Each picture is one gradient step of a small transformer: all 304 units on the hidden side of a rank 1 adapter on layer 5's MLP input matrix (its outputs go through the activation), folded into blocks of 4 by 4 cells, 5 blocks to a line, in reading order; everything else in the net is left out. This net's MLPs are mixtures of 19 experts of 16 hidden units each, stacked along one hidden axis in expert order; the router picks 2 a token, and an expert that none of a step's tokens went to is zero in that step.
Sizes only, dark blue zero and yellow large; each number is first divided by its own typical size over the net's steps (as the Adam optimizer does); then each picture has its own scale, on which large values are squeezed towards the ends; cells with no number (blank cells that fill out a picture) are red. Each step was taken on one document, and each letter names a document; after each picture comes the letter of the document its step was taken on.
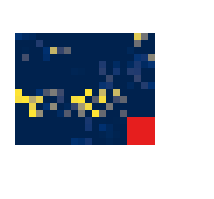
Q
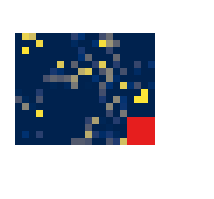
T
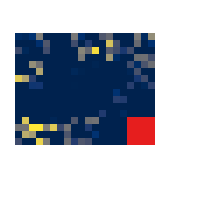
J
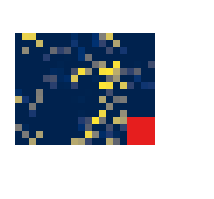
T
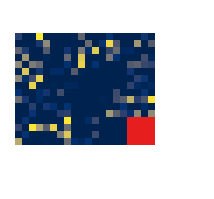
J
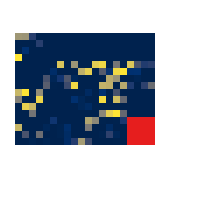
T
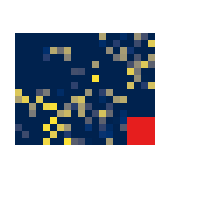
Q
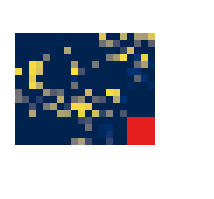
Q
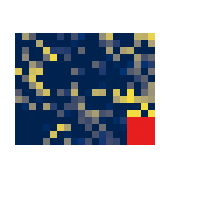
Q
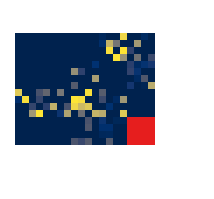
Q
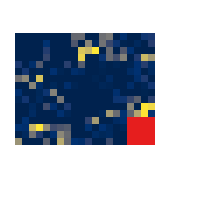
J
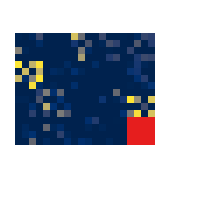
J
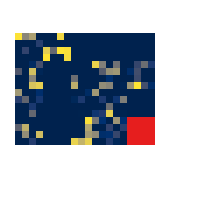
T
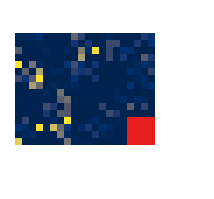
J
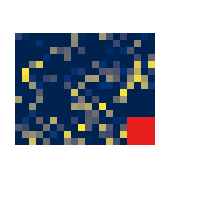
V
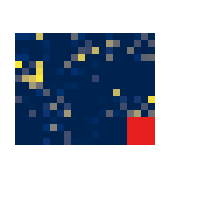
J
